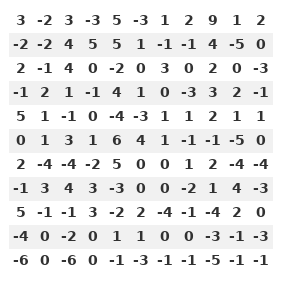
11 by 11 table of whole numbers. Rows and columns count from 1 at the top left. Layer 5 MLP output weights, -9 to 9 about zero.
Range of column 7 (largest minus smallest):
7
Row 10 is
-4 0 -2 0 1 1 0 0 -3 -1 -3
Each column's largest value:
5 3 4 5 6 4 3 2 9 4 2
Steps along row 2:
same up up same down down same up down up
